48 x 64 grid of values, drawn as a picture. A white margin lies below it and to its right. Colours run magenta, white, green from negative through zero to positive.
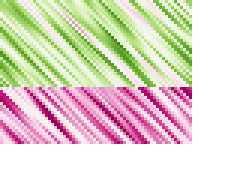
A horizontal seam about 60% of the way down splits the table, and the top part is higher. Streaks slant down to the right. On average the colour sits 50% of the way up the scale.
